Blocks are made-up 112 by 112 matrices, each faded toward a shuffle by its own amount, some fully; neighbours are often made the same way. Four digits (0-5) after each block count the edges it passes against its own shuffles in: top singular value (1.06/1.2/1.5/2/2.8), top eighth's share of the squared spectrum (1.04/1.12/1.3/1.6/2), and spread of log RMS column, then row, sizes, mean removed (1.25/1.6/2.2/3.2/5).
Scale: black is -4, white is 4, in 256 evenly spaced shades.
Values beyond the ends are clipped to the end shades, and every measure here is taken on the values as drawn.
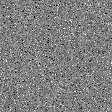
0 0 0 0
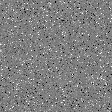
0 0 0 0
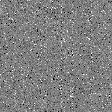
3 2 1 0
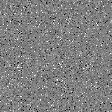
3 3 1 1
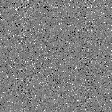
3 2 1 1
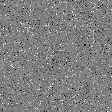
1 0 0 0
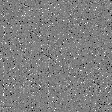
3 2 1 0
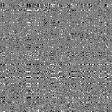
5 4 2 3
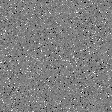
1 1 0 0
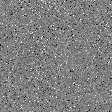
0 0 0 0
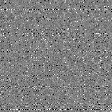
4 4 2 3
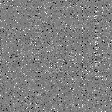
4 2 1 1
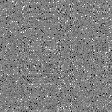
4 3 2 1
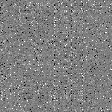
4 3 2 1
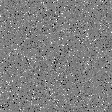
2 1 0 0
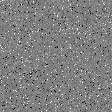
0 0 0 0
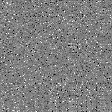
4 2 0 1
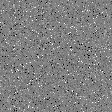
2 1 0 0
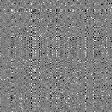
5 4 3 3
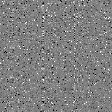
4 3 2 1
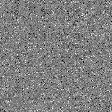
3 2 1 0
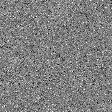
0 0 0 1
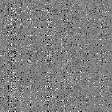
2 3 3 3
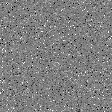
1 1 0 1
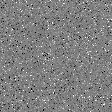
0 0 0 0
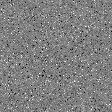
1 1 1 0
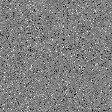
1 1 1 1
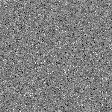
0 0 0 0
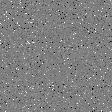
2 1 0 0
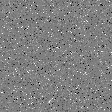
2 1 0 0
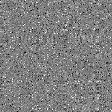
4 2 1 1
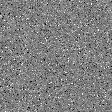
1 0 0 0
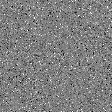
3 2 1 0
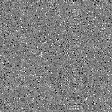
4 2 1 1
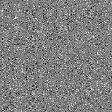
4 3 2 2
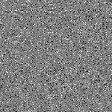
4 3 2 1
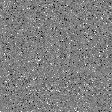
4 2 1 1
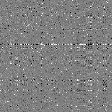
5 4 2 2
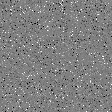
2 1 0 0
